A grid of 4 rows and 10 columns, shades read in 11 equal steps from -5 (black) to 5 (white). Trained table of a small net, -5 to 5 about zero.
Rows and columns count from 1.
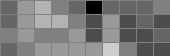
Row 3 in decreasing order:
1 1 1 0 0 0 -1 -2 -2 -2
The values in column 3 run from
0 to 2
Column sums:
-3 3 5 3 1 -8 4 -5 -6 -5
